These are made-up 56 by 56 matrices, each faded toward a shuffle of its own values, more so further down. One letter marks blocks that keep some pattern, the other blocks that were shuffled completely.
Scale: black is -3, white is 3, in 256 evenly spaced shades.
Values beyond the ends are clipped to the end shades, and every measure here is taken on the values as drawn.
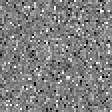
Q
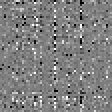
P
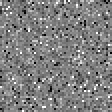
Q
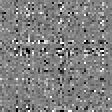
P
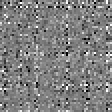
P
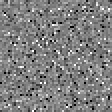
Q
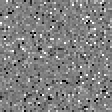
Q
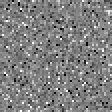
Q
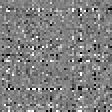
P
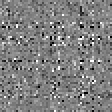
P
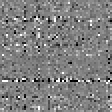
P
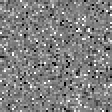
Q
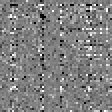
P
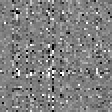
P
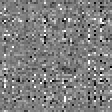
P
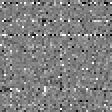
P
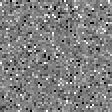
Q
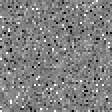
Q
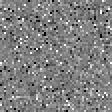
Q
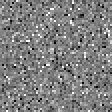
Q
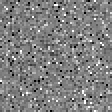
Q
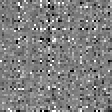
P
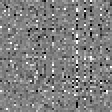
P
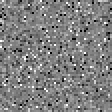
Q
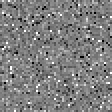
Q
